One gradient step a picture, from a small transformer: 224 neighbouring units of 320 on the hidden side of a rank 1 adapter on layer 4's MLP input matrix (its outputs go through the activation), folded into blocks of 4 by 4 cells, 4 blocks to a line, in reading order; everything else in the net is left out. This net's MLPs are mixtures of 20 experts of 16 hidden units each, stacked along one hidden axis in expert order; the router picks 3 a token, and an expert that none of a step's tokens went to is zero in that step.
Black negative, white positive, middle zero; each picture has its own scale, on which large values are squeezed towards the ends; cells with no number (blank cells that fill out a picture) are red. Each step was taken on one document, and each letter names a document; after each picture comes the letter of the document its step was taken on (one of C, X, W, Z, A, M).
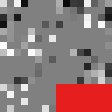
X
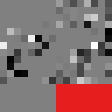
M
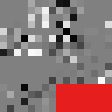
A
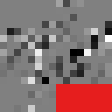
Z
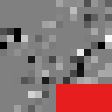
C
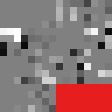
M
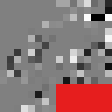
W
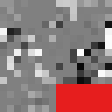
X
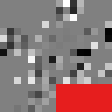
C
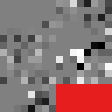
M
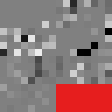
Z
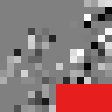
W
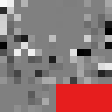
X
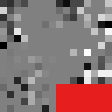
X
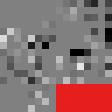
Z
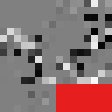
C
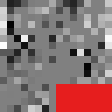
X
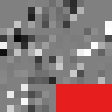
Z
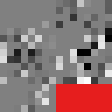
M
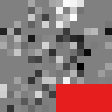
A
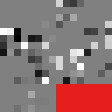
C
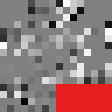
A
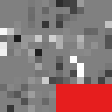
A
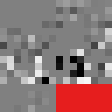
M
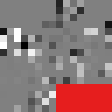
A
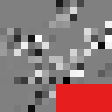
C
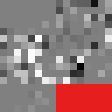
Z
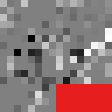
M
